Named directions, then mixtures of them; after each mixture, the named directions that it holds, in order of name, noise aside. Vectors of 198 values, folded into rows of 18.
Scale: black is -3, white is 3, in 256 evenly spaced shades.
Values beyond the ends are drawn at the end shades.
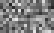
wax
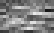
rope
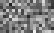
wax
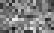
rope, wax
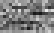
rope, wax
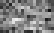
rope, wax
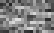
rope, wax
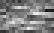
rope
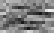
rope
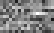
rope, wax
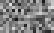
wax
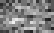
rope, wax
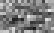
rope, wax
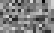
wax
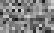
wax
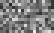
wax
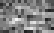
rope, wax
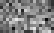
rope, wax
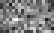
rope, wax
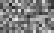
wax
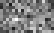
rope, wax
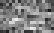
rope, wax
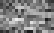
rope, wax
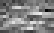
rope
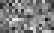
rope, wax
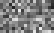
wax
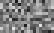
wax
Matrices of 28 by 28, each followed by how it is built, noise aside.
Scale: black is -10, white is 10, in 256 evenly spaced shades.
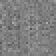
low rank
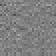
low rank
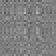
low rank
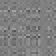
low rank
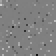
sparse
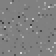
sparse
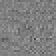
low rank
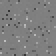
sparse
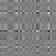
low rank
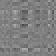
low rank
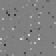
sparse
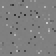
sparse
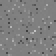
sparse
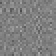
low rank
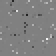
sparse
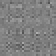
low rank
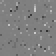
sparse
